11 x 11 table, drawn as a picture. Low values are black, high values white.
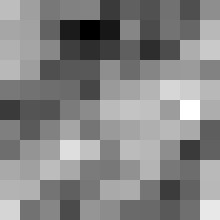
Neither half mirrors the other. Streaks slant up to the right. The middle right is the ninth with the highest average. The top middle is the ninth with the lowest average.
